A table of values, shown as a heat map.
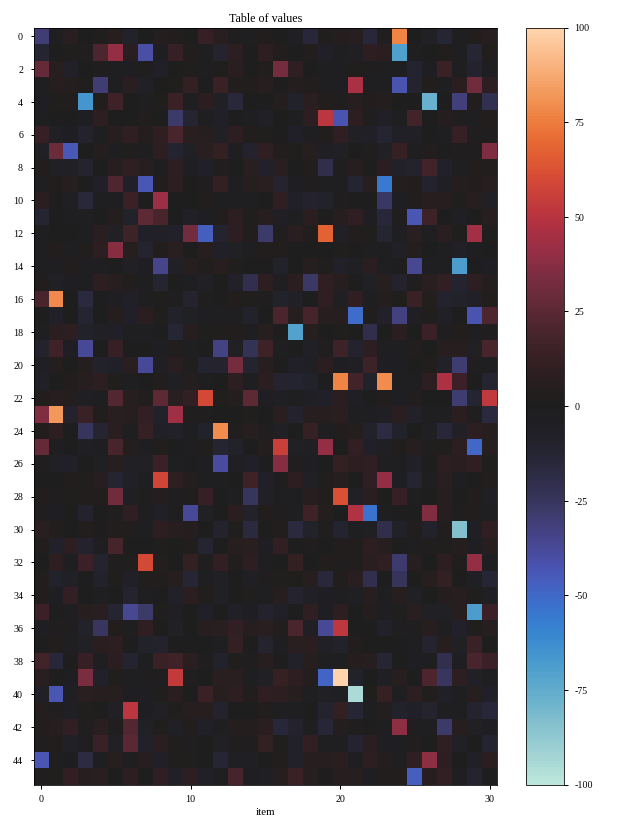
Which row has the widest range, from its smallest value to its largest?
39
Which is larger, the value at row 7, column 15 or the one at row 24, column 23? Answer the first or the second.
the first
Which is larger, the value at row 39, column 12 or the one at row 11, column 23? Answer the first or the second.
the first
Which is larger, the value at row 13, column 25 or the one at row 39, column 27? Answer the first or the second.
the first
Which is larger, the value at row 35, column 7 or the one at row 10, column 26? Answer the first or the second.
the second
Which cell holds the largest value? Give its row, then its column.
39, 20
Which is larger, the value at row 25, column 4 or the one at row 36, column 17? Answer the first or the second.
the second
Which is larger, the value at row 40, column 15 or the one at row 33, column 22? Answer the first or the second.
the first
